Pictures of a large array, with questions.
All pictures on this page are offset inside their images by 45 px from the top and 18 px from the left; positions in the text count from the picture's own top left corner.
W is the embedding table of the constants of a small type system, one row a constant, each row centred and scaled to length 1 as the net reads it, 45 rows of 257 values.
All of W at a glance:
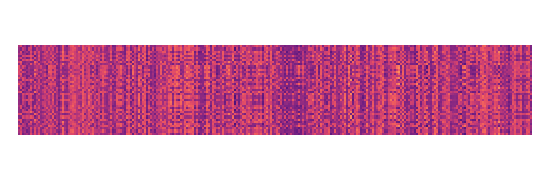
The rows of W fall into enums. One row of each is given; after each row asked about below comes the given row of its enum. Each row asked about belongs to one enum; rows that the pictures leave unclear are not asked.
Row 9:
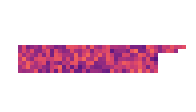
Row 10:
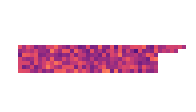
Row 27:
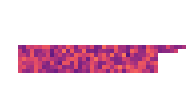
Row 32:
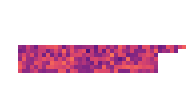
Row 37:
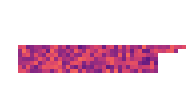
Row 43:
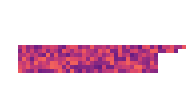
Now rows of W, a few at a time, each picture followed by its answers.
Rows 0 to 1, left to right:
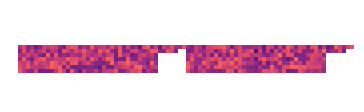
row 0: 43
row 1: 32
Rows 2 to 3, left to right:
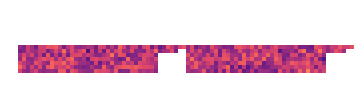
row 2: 32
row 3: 9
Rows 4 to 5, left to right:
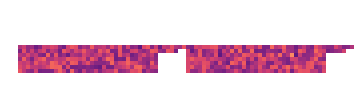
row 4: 43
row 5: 27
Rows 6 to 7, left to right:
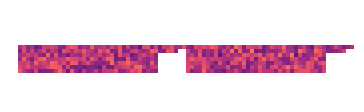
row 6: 43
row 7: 27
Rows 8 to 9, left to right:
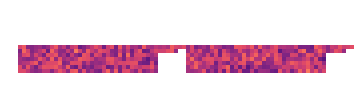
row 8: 37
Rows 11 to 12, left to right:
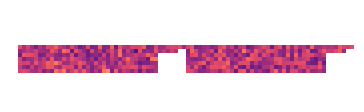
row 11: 10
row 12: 37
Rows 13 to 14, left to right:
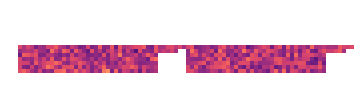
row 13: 10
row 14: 37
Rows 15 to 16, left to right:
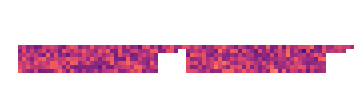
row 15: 43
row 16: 10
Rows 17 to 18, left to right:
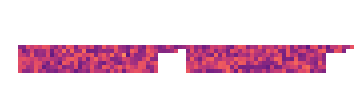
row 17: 27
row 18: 43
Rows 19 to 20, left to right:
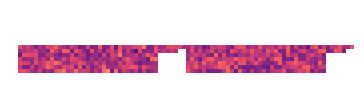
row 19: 10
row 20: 43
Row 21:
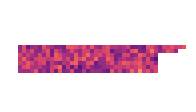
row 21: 9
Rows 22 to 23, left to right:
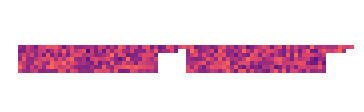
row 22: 32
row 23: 37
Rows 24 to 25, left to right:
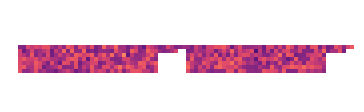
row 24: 27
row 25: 32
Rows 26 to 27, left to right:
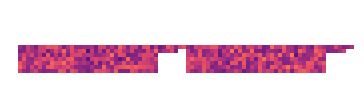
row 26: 32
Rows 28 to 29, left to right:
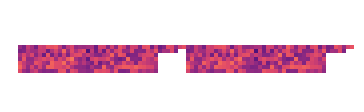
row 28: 32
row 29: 32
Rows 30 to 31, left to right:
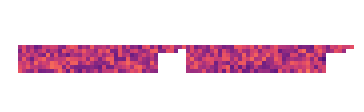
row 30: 43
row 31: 9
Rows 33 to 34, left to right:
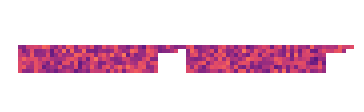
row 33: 27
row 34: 37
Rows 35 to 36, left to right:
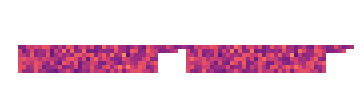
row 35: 27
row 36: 27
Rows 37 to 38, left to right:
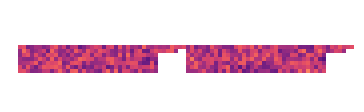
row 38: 9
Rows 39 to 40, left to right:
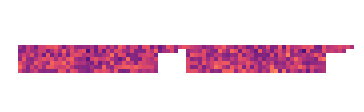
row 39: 32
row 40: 10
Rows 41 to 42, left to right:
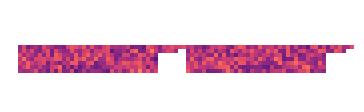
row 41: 9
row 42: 43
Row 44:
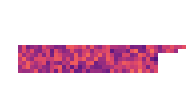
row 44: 9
